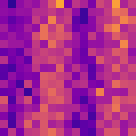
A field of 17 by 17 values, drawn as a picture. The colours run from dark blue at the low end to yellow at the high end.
The top right is the ninth with the highest average. The values follow a bell shape. Stripes running up and down repeat 2 times from left to right. No row or column stands out.
